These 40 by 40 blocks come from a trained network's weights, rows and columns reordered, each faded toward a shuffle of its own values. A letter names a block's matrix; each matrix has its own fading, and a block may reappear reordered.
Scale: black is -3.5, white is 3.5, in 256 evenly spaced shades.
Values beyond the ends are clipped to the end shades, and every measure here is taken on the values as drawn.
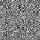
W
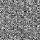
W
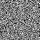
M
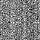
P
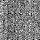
P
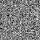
W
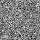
M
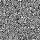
M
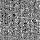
P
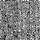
P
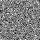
M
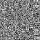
W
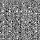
P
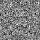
W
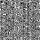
P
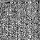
P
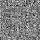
W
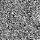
W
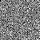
M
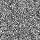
M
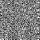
W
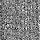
P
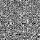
W
